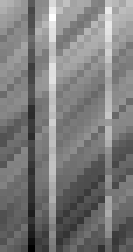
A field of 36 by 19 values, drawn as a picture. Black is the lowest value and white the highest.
The histogram is bell-shaped. Values rise toward the top. Columns 5, 8 and 16 stand out from the rest. Overall the values sit about 50% of the way up the scale.
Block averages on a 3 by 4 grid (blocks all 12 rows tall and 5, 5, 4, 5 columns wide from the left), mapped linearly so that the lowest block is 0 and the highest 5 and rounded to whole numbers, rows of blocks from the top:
3 5 4 5 / 1 3 2 3 / 0 1 0 1
